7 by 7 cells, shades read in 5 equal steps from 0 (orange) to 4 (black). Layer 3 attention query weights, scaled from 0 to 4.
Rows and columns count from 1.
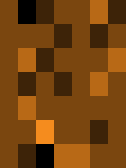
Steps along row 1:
up down down same down up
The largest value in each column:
2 4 4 3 2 3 3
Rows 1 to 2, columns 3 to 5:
3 2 2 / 2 3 2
